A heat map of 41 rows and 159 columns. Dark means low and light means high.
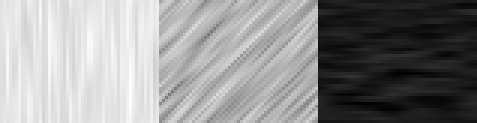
It is made of 1 by 3 panels. Panel 1,1: very high, streaked downward, faint in contrast. Panel 1,2: high, slanting up to the right. Panel 1,3: very low, streaked across, faint in contrast.
